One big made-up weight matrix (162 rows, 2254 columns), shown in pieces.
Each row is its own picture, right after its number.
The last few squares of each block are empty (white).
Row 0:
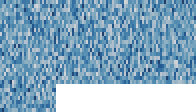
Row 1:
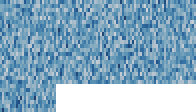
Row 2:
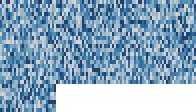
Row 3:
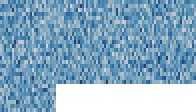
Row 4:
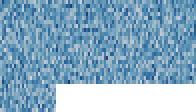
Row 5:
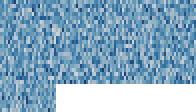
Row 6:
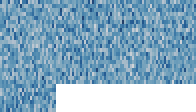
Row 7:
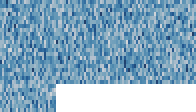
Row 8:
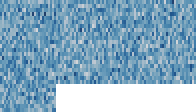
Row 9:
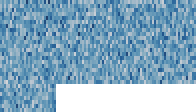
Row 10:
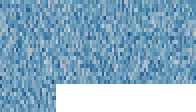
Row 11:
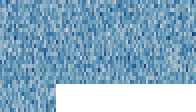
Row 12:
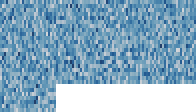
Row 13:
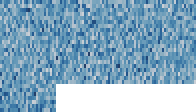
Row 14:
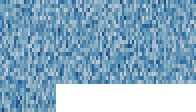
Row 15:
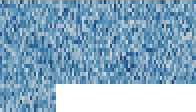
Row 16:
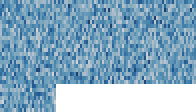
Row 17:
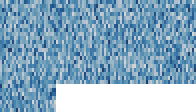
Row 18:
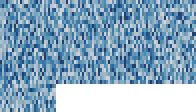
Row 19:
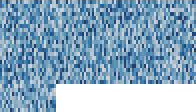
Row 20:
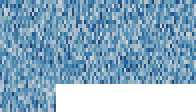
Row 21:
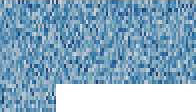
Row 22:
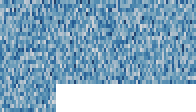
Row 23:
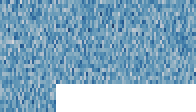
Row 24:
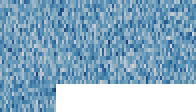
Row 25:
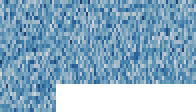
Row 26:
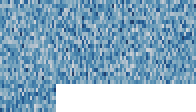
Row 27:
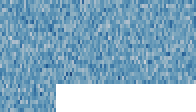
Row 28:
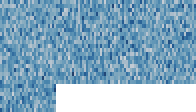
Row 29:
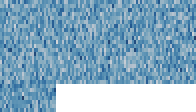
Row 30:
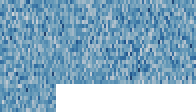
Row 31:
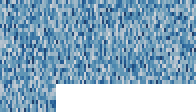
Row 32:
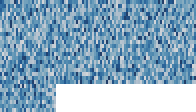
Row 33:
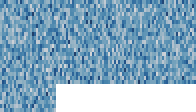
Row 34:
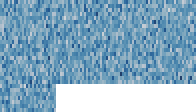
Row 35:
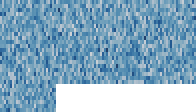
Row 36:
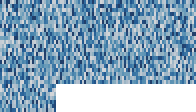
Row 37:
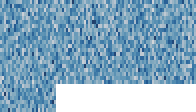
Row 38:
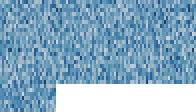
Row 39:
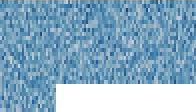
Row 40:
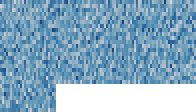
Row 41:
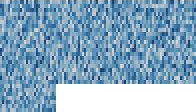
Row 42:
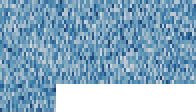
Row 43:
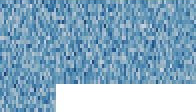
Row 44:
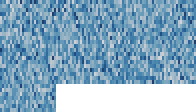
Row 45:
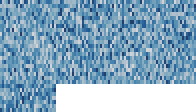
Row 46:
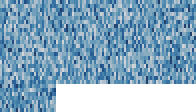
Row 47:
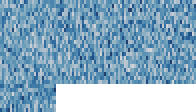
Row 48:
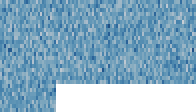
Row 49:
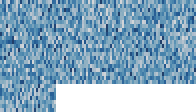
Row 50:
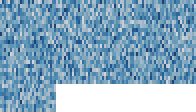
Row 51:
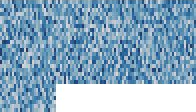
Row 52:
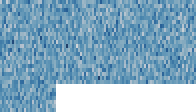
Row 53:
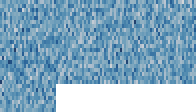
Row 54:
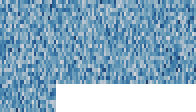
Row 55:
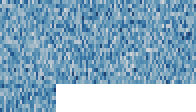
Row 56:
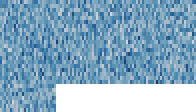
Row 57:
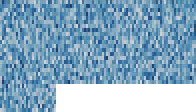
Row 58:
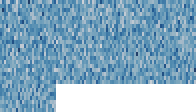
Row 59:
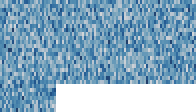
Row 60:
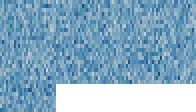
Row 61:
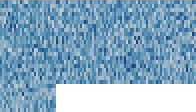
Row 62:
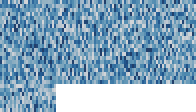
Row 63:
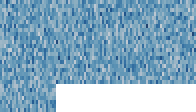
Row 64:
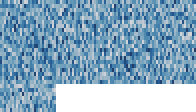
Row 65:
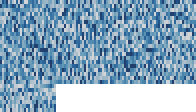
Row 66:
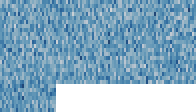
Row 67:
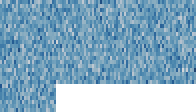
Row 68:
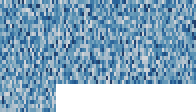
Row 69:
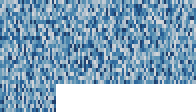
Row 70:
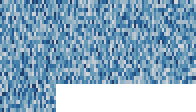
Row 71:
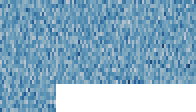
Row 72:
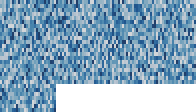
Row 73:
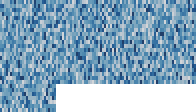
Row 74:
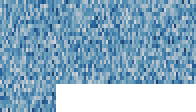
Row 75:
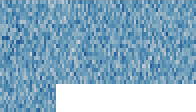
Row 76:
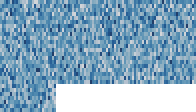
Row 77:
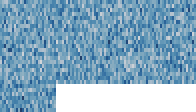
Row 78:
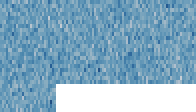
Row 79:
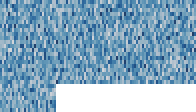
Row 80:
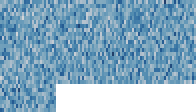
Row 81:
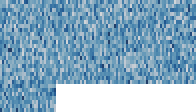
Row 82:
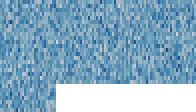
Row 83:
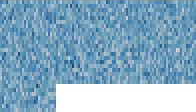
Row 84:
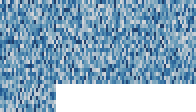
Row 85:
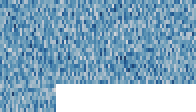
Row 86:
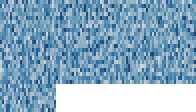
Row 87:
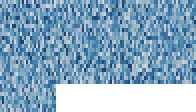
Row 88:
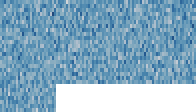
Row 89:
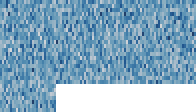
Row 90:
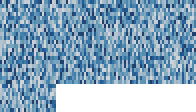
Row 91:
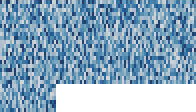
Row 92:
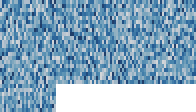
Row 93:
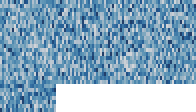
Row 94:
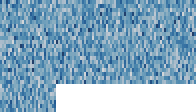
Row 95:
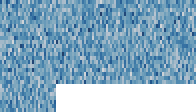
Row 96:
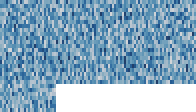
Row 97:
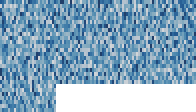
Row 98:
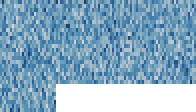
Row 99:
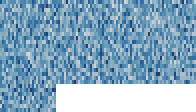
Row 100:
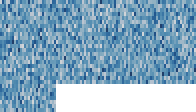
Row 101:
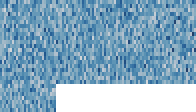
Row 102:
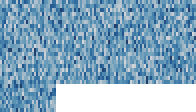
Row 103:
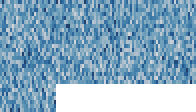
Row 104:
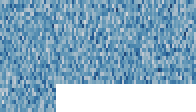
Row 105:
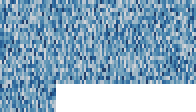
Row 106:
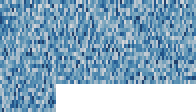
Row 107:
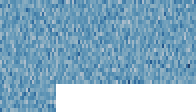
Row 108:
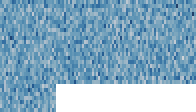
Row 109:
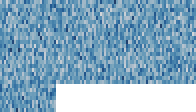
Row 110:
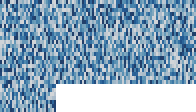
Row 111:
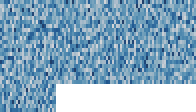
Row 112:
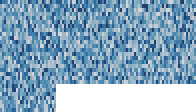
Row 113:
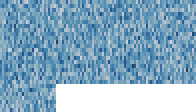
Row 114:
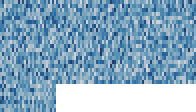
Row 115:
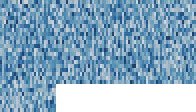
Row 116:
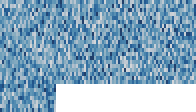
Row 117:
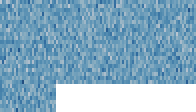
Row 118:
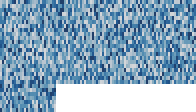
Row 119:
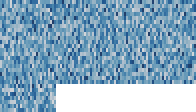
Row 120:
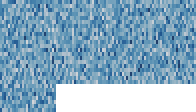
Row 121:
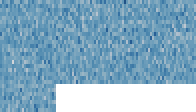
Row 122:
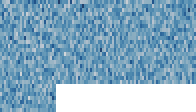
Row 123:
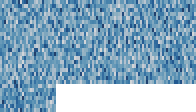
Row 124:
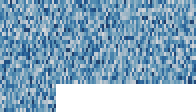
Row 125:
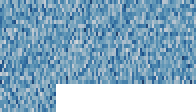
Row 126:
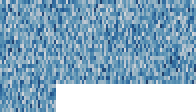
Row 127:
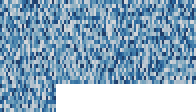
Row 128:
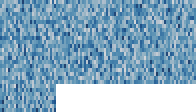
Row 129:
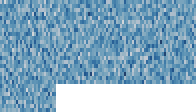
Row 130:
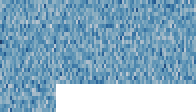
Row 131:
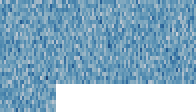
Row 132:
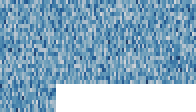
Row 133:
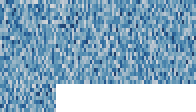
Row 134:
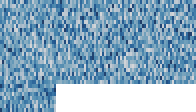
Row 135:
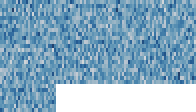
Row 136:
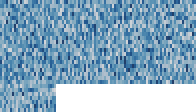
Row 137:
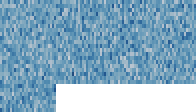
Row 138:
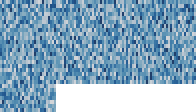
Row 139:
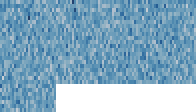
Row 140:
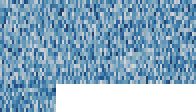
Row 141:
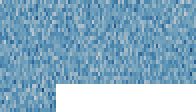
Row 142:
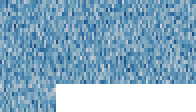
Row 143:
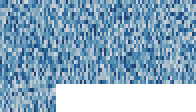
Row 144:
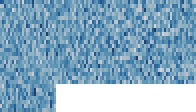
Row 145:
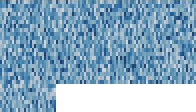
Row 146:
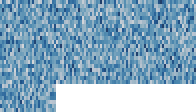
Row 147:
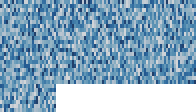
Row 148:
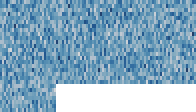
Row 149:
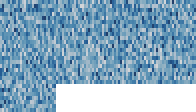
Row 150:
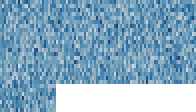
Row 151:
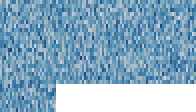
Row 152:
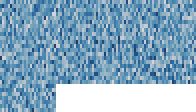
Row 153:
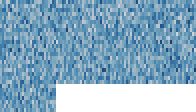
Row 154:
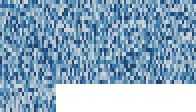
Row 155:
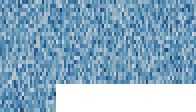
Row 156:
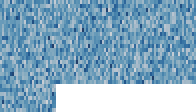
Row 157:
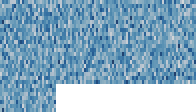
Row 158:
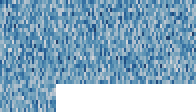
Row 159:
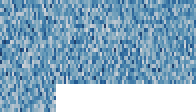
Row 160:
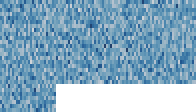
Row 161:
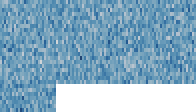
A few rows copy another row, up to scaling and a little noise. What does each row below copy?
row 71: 107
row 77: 161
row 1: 14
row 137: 28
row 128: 69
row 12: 83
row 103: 98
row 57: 4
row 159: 51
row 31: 63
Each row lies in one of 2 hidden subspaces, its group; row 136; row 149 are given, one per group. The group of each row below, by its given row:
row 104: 149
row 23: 136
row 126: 136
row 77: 136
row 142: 136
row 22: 149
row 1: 149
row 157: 149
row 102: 136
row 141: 149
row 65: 136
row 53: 149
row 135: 149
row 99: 149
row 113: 136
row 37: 149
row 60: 149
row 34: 149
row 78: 136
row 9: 149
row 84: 136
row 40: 149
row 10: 149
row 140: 136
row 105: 136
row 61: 136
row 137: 136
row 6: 136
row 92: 149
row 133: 149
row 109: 136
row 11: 136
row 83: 149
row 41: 149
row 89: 136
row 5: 149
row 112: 149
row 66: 136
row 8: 149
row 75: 149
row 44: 149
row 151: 136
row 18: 136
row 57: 149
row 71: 149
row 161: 136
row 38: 136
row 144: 149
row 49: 136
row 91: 136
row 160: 149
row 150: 136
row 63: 136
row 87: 149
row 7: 136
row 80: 149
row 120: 149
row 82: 136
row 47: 136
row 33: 149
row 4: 149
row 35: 149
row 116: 136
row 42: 136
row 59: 136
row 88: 149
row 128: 149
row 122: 149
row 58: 136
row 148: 136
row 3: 149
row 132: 136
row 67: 136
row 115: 136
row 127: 149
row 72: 149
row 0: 149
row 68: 149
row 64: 136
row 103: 149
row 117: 136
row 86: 149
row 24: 136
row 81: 136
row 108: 149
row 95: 136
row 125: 149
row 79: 136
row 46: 136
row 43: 149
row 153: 136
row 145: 136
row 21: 149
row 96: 136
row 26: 136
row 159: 149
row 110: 136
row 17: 136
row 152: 149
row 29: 136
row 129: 149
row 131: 136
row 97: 149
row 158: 136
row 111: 149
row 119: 149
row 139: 149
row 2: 136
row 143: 136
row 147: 149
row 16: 149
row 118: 136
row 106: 149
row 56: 136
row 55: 136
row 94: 136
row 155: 136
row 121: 136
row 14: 149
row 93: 136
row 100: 136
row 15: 136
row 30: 149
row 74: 149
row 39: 149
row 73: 149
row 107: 149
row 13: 149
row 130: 149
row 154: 136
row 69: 149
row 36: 136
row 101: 136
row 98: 149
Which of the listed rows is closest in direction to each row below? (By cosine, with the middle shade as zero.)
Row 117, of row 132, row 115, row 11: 132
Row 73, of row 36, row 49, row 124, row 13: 124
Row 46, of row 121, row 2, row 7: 2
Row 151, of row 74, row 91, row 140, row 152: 140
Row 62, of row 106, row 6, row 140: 106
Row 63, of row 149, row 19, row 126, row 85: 19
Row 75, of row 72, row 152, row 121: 121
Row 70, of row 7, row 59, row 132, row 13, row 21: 13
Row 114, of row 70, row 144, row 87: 87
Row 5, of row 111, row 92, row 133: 133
